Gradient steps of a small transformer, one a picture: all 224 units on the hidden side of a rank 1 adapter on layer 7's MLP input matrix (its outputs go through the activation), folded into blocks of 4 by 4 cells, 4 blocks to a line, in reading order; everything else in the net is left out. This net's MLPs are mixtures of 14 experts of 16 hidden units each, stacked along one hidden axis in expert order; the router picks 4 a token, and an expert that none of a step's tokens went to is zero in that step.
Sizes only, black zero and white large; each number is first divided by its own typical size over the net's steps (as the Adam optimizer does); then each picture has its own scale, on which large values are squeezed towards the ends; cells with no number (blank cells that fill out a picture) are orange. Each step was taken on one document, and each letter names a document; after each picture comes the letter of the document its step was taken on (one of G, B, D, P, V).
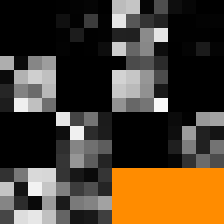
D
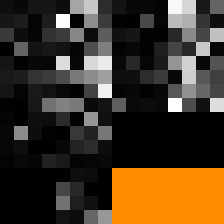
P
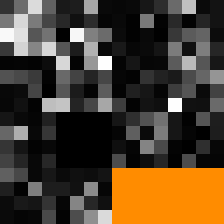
P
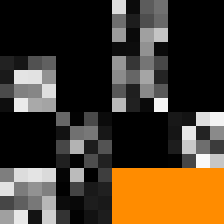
D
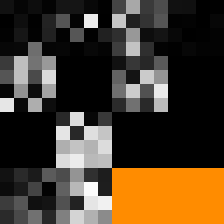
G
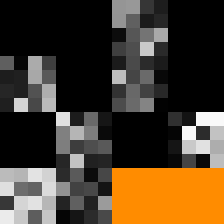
D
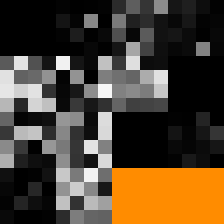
G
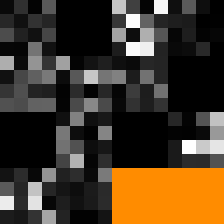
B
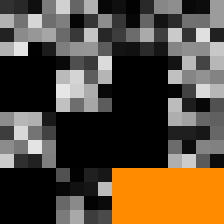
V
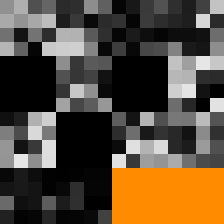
V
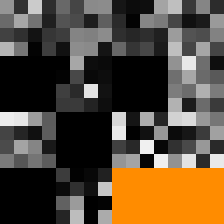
V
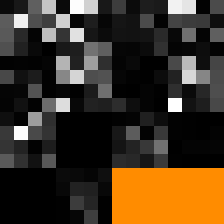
P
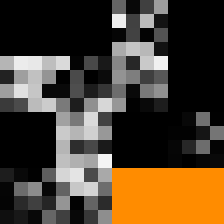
G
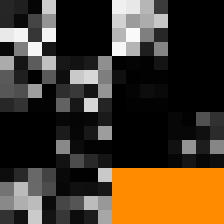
B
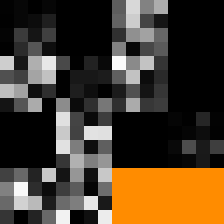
B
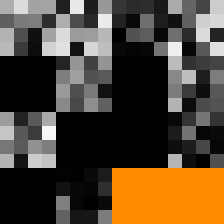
V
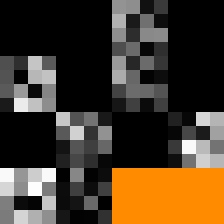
D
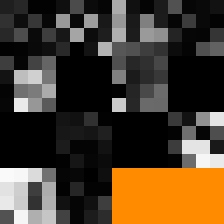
D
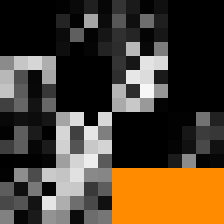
G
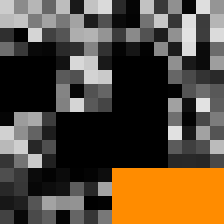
V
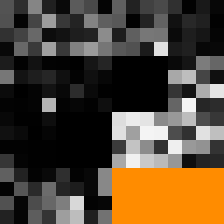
V
